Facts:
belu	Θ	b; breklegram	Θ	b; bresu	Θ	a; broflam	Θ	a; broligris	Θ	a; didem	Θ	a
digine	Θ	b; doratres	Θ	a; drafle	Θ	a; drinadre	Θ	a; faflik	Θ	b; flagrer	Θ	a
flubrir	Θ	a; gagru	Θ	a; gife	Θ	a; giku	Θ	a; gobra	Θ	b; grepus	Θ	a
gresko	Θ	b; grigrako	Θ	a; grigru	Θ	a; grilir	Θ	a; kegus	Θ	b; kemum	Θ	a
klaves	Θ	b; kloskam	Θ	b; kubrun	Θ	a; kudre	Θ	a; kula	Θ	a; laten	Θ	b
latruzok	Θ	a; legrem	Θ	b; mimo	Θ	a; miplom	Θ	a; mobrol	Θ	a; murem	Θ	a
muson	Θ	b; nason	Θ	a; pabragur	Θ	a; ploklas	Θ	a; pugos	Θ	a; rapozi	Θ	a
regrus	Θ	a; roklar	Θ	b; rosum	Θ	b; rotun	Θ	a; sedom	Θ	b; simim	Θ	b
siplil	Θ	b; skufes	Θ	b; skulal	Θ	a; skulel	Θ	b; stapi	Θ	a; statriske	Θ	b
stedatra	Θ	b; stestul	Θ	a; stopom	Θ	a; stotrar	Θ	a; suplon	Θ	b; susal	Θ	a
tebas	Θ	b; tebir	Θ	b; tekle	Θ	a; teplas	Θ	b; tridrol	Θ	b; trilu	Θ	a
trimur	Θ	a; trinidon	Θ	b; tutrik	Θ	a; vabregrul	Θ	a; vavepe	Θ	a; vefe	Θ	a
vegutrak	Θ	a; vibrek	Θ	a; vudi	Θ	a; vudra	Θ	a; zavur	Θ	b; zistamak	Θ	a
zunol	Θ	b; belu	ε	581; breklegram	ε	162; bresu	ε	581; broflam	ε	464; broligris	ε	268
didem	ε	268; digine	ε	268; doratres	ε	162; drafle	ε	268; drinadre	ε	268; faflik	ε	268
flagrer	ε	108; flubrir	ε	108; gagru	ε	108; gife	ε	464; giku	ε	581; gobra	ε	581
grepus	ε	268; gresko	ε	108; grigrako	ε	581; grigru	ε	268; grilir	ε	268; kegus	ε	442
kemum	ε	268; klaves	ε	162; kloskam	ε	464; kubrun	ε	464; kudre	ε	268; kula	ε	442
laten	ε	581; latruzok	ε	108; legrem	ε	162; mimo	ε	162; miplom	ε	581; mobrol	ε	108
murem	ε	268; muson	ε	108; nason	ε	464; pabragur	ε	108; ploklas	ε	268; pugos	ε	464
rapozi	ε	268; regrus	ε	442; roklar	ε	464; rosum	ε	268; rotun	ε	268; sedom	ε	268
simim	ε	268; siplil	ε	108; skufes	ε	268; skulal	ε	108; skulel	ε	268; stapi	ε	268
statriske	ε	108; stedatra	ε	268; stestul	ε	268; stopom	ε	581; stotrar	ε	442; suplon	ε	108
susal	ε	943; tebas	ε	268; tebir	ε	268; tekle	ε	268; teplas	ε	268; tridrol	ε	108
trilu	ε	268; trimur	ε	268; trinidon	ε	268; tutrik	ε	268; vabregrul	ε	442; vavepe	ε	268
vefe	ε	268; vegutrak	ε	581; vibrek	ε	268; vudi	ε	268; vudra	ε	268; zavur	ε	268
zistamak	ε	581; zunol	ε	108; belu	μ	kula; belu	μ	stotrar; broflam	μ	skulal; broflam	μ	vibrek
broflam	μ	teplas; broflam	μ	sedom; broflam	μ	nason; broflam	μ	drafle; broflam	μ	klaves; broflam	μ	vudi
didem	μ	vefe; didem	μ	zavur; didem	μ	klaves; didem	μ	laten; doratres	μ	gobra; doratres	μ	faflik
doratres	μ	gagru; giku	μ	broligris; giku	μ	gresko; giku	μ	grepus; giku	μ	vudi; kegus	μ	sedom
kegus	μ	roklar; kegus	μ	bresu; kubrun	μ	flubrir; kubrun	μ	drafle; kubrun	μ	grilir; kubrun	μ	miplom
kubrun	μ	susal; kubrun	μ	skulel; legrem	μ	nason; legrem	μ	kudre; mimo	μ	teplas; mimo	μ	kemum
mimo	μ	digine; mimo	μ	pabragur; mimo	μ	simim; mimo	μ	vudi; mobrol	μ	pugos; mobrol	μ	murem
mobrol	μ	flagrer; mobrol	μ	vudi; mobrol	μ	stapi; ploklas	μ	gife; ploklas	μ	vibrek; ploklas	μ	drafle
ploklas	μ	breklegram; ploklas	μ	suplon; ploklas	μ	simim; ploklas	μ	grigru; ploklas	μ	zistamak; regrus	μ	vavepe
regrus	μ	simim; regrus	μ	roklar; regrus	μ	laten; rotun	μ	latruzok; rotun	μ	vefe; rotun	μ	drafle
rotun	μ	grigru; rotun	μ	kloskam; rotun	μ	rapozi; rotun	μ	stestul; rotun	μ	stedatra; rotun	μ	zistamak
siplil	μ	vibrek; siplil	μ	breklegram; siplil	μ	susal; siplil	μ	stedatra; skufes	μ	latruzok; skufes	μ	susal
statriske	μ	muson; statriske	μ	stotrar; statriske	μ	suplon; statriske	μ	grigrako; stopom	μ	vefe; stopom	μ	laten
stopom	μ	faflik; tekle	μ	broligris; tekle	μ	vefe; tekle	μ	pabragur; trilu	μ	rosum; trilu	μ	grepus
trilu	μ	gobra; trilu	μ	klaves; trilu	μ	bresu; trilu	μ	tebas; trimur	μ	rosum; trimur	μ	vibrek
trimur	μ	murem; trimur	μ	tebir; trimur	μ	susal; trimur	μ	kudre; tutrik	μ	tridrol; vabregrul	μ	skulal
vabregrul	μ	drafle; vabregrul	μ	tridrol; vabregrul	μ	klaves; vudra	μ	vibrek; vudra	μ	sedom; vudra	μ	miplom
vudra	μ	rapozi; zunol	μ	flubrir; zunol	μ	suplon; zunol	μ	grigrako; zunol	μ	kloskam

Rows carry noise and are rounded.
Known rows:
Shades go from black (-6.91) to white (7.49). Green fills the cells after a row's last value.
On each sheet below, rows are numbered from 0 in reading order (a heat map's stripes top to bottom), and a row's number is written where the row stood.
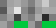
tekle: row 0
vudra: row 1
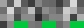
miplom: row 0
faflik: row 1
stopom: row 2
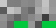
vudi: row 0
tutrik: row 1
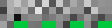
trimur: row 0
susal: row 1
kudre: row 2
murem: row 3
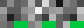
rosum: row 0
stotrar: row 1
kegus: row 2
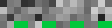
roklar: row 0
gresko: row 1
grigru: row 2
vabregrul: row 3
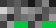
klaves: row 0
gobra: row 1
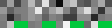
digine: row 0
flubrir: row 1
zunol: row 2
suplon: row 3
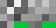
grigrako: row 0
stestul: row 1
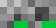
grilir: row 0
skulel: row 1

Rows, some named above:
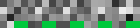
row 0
suplon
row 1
bresu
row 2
bresu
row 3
tekle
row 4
doratres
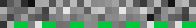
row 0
laten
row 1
siplil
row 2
skulal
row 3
kemum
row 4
skulal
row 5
muson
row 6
siplil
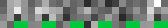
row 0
didem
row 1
regrus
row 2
sedom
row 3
laten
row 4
tebas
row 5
kubrun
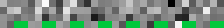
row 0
broligris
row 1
kubrun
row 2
broflam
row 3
trinidon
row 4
tutrik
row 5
grepus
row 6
belu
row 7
nason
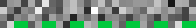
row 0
kloskam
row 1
grigrako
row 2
trilu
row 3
mobrol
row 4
stapi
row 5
drinadre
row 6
siplil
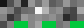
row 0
gobra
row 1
pabragur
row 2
tebir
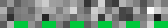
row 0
simim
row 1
vudra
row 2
vavepe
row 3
stopom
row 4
skufes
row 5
mimo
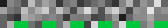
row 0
kegus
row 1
vefe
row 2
tridrol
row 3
breklegram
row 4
muson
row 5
gife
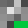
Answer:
gagru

